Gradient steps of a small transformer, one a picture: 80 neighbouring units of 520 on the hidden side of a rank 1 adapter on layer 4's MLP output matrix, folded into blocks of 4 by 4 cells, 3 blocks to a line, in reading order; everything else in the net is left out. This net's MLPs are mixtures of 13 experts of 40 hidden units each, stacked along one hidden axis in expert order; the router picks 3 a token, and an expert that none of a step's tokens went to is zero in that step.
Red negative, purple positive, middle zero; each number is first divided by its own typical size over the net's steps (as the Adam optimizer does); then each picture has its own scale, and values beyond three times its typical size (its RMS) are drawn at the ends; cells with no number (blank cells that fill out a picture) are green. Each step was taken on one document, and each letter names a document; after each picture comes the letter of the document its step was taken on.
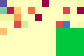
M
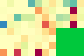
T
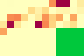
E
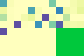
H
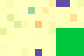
E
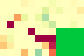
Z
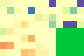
M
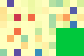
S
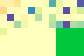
M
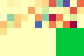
E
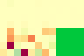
T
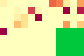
M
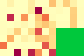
Z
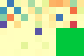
S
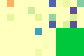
Z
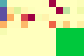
H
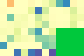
Z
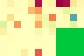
E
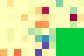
Z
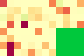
M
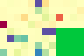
T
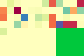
M
